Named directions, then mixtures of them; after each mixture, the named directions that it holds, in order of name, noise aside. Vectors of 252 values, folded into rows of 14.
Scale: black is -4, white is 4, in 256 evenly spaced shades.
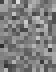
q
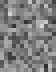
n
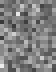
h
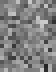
n, q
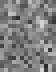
n, q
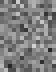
h, q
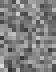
h, q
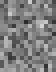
n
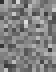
q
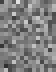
q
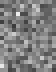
h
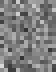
h, q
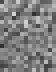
h, q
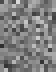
q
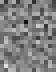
n, q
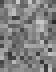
n, q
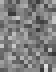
n, q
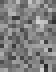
n, q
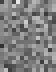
q
